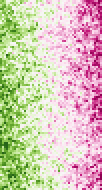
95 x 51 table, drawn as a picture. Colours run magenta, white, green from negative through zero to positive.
Average level on the scale: 50%. Ninth with the highest average: bottom left. Slope: up to the left. Odd rows or columns: none.
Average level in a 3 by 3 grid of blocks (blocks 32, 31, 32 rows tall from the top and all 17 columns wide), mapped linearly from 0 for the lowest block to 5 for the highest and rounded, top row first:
420 | 530 | 531
